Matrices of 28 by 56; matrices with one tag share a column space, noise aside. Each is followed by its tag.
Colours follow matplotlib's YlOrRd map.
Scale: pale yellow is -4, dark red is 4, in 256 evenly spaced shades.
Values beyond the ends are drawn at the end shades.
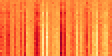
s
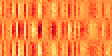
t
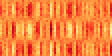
t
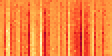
s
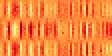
t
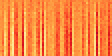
s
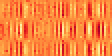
t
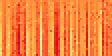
s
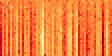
s
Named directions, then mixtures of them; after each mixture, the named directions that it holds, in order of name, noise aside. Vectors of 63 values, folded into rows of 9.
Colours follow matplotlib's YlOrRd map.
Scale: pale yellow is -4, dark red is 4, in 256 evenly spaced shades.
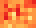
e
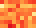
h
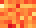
h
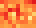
e, h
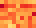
h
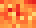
e, h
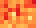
e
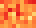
e, h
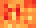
e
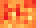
e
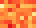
h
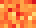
e, h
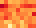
e, h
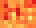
e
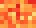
e, h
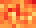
e, h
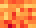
e, h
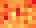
e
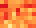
e, h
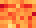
h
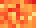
e, h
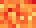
e, h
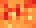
e
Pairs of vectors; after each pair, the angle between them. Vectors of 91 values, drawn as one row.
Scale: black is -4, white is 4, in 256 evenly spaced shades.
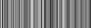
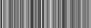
nearly opposite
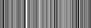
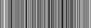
partly opposed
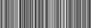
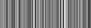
partly aligned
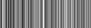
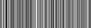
partly aligned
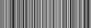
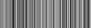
nearly parallel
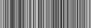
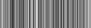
nearly parallel
